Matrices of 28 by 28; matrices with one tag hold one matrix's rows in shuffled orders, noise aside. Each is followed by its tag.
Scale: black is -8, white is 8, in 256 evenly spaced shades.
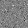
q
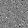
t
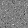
q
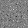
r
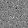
r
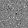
r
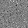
r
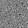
t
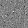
q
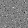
q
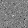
q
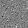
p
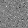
t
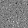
r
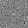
q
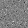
q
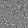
q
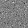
q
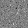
r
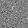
p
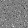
q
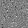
p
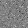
t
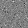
q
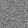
q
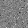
t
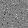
p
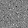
r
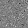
t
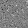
p
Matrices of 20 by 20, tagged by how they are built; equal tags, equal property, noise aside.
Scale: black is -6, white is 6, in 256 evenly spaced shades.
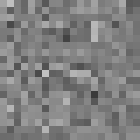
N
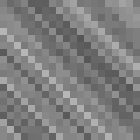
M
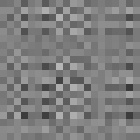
N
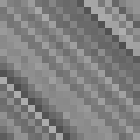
M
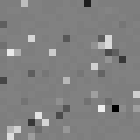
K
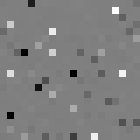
K
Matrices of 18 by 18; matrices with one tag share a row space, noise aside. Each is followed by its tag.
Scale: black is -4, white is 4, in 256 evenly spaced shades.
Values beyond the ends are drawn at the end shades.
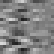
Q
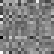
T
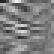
Q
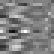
Q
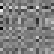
T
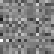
T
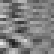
Q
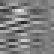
Q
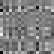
T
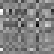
T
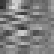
Q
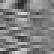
Q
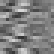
Q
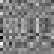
T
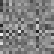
T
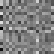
T
